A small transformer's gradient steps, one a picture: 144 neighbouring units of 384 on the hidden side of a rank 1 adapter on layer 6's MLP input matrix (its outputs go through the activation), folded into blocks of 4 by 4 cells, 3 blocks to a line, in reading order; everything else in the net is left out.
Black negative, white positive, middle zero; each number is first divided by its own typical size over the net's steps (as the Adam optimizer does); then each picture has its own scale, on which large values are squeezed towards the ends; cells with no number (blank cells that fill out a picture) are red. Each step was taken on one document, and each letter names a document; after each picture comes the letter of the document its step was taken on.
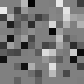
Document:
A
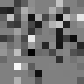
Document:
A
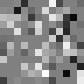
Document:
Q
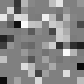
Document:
Q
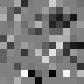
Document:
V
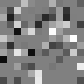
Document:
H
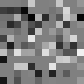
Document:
A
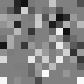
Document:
Q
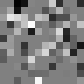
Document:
V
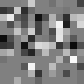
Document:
A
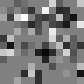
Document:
V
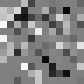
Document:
A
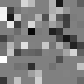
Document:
H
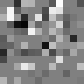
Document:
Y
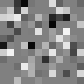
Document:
Q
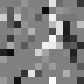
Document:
V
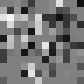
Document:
Q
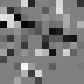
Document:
Y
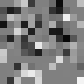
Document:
Y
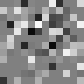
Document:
V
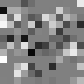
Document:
H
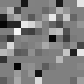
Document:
Y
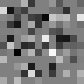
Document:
A
